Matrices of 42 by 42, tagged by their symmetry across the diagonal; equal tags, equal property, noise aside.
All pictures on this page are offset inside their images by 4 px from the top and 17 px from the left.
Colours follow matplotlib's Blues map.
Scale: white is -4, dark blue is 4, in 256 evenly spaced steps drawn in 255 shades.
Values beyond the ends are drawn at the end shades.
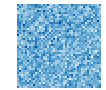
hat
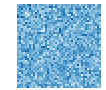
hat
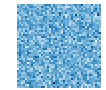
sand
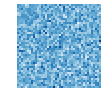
hat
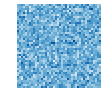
sand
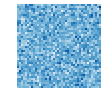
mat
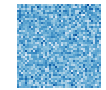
mat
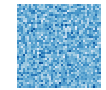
sand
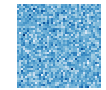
mat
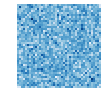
hat
